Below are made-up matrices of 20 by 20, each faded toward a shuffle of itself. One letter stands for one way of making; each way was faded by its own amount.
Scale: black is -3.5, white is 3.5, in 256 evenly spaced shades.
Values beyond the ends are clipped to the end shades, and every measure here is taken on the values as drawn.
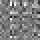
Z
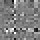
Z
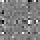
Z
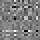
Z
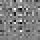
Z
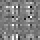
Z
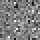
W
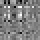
Z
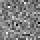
W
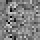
W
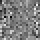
W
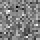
W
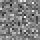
W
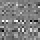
Z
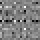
Z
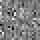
W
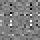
Z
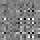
Z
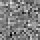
W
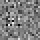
W
